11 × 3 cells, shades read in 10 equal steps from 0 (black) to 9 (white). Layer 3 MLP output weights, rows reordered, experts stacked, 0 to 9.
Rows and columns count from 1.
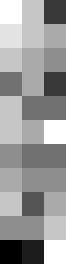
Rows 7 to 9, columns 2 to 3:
4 4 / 5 5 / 3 6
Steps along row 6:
down up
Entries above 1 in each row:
3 3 3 3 3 3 3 3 3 3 1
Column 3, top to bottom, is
2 6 5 2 4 9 4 5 6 7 9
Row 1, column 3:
2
